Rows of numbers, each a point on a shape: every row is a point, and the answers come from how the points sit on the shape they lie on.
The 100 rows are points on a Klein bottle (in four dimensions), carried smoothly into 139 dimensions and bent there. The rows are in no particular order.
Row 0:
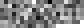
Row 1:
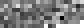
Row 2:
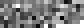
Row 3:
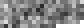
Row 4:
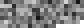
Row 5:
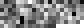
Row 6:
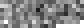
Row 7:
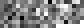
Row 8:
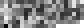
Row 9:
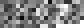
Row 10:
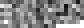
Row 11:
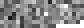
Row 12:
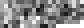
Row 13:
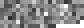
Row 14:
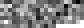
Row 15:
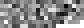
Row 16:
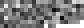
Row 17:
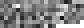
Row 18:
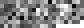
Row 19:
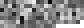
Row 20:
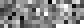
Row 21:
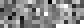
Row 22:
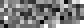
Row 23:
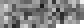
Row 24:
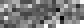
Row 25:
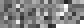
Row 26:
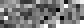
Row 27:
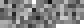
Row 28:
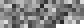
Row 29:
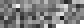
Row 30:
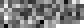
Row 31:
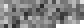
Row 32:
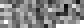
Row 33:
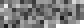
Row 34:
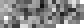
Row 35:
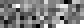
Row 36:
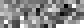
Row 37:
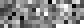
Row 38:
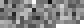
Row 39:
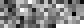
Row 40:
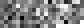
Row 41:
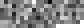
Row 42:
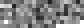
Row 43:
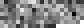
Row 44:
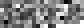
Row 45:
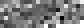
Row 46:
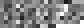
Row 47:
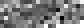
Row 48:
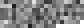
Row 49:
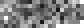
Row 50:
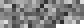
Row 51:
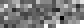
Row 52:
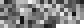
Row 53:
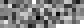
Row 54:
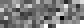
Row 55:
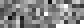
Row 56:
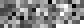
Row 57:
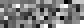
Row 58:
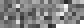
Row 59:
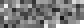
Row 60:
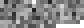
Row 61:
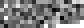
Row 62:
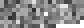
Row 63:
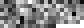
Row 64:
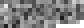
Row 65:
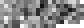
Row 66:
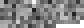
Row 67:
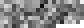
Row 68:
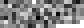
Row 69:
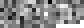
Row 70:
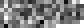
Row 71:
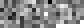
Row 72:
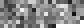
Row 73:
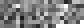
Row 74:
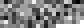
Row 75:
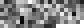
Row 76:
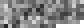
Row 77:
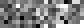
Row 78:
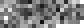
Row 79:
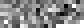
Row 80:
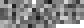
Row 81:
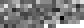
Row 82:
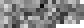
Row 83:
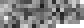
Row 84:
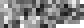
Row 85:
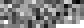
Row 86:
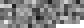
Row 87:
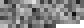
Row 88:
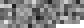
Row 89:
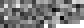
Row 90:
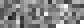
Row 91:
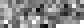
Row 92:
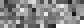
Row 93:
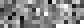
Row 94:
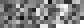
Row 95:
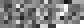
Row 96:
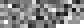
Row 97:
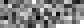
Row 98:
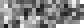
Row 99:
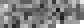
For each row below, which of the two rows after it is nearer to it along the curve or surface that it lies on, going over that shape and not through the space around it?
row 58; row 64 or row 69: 69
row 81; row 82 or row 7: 82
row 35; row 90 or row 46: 90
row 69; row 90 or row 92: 90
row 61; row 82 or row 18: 82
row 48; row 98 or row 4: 4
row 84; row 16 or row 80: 16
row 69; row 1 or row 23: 1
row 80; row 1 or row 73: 73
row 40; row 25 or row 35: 35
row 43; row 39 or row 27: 39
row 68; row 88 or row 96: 96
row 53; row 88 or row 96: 96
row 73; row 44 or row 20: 20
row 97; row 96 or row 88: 96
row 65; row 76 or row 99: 99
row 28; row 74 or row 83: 83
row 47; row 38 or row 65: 65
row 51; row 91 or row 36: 91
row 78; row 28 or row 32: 28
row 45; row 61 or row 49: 49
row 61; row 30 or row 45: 30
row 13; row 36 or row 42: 42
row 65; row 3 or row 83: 83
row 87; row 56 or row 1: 56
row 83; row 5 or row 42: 42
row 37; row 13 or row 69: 69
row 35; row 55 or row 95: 55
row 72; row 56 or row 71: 56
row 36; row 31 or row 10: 10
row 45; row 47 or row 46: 47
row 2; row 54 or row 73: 73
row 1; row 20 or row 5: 20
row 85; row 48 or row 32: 32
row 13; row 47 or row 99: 47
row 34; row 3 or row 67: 67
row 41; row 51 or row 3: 3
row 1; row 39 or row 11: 11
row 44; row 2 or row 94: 94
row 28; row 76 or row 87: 76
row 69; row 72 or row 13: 13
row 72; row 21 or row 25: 25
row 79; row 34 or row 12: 12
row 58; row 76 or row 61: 61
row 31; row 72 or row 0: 0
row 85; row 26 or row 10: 10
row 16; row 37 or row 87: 37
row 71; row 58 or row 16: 58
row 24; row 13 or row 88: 13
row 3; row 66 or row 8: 8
